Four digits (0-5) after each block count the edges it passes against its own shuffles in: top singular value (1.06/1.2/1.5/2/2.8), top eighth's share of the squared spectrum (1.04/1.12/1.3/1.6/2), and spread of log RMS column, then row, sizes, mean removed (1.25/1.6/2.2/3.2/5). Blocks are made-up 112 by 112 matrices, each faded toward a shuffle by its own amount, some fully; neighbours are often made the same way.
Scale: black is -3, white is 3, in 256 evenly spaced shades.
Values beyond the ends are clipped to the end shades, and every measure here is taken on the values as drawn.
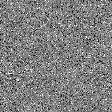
3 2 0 0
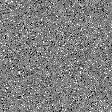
2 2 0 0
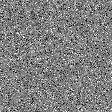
2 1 0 0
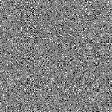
4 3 2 2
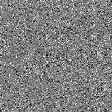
3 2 1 0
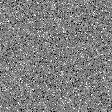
2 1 0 0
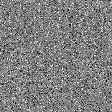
2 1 0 0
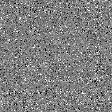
1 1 2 2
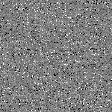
1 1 1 2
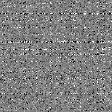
2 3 3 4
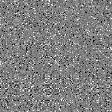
4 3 2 2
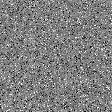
3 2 0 0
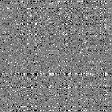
4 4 3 3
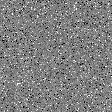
0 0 0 0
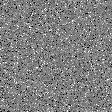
1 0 0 0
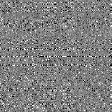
4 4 3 3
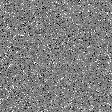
0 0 0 0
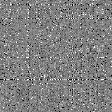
4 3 2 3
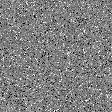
0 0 0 0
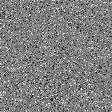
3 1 0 0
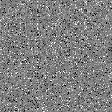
4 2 1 1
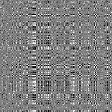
5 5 4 4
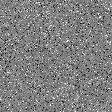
2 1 0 0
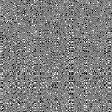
5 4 3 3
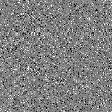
4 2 1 1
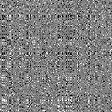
5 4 3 2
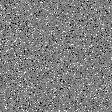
0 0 0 0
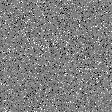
0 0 0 0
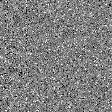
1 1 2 0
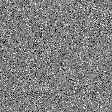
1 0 1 0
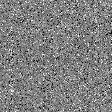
0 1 2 0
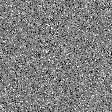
0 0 0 0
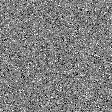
0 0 0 0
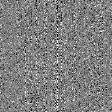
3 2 4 0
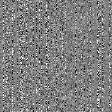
2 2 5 0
